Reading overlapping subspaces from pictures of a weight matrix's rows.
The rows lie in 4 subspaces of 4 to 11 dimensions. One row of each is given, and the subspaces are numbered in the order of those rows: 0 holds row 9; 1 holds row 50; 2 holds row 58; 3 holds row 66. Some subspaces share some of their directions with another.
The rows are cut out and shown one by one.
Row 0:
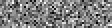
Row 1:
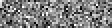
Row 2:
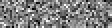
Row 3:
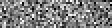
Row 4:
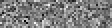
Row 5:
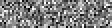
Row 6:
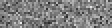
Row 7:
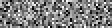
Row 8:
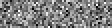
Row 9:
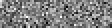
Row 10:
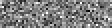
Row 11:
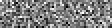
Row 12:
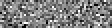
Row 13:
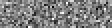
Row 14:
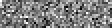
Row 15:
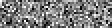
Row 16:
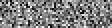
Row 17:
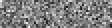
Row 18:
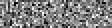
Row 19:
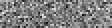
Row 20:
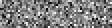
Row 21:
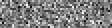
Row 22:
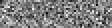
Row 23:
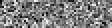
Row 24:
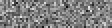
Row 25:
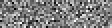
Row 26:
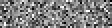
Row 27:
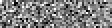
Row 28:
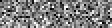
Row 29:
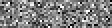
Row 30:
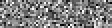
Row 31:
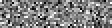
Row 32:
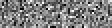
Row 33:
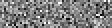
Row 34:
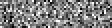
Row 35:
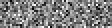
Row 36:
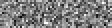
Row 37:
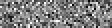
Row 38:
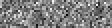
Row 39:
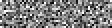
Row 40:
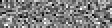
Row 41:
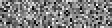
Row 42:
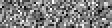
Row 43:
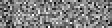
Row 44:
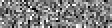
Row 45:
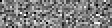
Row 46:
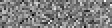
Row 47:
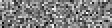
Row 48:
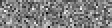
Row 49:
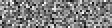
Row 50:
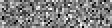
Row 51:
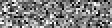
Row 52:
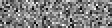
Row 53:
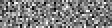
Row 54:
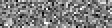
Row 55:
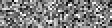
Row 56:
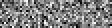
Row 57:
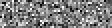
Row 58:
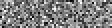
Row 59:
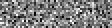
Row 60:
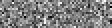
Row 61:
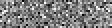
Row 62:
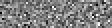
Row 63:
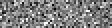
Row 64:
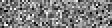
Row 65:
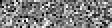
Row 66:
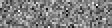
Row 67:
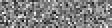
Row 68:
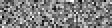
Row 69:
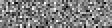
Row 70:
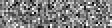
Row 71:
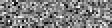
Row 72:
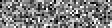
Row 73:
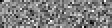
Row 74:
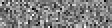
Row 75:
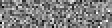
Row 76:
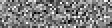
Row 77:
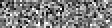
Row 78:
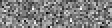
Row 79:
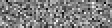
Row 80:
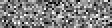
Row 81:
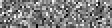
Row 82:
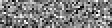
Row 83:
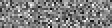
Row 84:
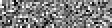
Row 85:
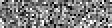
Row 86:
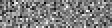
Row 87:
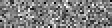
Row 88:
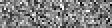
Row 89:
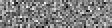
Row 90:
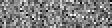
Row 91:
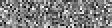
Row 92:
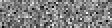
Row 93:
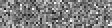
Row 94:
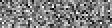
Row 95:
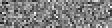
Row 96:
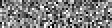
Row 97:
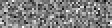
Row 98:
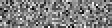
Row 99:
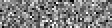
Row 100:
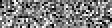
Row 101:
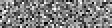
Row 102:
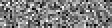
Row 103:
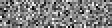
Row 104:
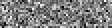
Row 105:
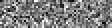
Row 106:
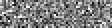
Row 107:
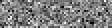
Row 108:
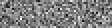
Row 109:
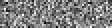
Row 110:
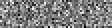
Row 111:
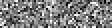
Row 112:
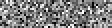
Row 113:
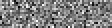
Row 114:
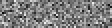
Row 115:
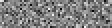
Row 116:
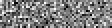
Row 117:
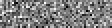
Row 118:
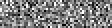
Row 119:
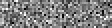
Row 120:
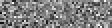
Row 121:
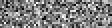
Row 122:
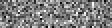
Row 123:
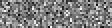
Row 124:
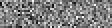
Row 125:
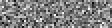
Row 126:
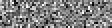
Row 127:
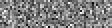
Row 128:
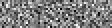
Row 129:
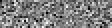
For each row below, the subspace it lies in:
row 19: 2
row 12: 0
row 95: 0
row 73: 1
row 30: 0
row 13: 0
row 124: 2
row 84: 2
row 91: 3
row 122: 0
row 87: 1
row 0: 0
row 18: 0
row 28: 2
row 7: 3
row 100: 2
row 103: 2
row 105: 2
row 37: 0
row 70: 0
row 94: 2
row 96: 2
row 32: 1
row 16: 2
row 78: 3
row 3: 1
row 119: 0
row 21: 2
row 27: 1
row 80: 0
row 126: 2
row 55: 0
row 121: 1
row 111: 0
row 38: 3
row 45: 0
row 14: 0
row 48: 3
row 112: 3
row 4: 2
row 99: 2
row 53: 3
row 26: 1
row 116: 3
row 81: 3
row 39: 0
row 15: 3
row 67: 0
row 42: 3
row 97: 0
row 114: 0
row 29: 1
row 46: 1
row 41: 3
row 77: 1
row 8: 3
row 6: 0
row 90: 1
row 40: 0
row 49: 2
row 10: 1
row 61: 2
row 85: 1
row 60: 0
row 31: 0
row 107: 1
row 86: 3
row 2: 1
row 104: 1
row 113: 2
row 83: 1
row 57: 1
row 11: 2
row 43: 0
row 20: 0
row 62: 0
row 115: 1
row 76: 0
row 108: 1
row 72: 0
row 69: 3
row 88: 1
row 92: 2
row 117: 3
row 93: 0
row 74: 1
